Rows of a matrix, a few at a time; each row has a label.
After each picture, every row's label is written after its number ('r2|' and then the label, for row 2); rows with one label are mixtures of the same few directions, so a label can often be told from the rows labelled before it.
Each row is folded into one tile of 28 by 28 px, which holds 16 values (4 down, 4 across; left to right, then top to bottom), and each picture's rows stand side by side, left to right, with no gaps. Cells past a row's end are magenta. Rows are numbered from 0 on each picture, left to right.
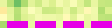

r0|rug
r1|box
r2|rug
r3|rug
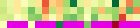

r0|rug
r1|rug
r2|rug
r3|rug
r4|rug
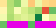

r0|rug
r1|rug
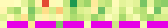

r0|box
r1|rug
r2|rug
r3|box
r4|rug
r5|box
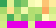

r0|box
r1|rug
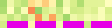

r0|box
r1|box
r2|box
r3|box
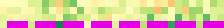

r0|box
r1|rug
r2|rug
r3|box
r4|box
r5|rug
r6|rug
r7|box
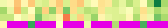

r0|rug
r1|rug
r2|box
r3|rug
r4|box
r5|rug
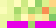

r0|box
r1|box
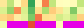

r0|box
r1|rug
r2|box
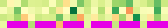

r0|box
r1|rug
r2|box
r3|rug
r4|box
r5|rug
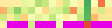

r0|box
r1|box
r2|box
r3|rug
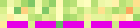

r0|rug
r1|box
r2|rug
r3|box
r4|box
